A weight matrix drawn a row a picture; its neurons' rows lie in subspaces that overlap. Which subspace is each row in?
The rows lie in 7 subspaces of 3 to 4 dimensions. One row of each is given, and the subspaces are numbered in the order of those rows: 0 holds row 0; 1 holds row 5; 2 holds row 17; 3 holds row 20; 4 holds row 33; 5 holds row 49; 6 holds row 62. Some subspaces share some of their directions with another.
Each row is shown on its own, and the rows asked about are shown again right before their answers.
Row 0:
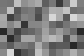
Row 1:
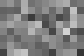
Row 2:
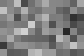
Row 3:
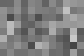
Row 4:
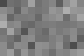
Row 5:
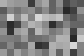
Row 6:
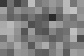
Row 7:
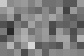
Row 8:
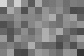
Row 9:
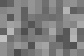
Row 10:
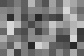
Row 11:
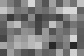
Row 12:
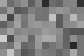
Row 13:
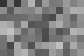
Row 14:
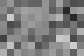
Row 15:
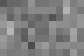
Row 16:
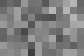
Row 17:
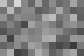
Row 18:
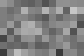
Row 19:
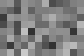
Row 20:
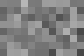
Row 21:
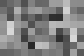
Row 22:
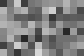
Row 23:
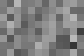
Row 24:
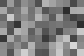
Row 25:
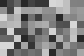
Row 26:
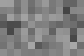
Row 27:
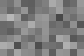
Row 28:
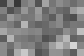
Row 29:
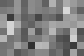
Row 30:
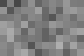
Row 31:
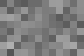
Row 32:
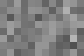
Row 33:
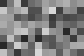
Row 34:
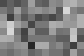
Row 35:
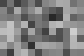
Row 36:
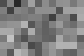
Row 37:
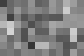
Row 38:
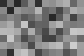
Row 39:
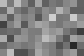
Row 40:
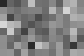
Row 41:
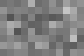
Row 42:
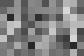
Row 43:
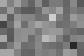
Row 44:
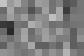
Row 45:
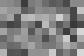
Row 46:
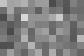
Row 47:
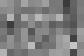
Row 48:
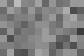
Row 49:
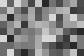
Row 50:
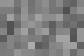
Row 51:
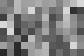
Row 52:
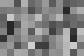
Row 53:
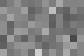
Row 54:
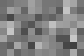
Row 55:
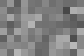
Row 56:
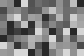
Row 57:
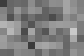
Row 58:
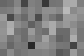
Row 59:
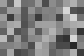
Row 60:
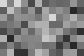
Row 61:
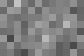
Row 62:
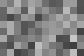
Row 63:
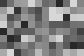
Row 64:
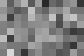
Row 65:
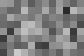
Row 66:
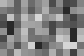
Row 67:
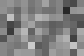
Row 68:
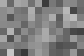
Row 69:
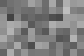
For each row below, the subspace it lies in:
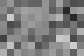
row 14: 6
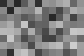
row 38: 0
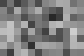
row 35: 0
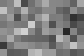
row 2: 4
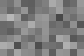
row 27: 6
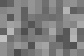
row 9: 3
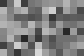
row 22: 4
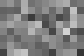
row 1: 3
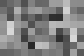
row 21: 0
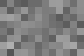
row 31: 6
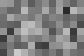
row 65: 3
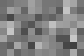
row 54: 6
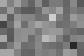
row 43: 5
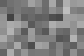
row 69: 6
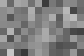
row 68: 5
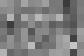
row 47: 3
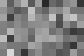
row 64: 5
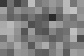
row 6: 1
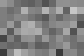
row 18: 3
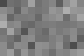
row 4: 0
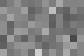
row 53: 4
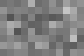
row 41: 1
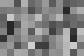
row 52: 4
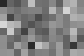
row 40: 0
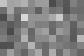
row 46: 6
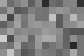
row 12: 5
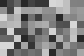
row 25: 6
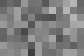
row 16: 4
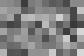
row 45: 3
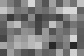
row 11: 1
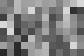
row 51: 5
